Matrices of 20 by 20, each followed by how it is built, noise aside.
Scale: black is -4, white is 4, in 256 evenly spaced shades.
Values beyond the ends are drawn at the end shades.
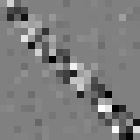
banded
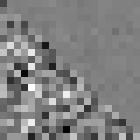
lower triangular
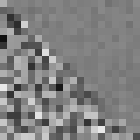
lower triangular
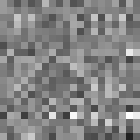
low rank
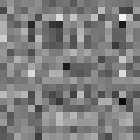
low rank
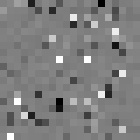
sparse
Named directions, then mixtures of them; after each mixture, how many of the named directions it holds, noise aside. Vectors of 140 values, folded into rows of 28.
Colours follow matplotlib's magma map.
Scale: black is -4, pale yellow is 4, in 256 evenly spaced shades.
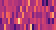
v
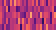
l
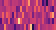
one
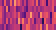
one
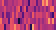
one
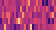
one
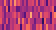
one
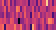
two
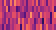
one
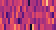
one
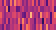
one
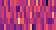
two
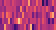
one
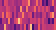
one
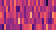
two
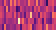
two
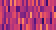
one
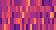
two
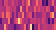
one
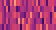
one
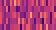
one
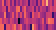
two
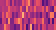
two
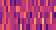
one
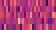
two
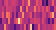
one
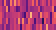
one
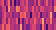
one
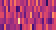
two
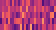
two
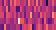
two
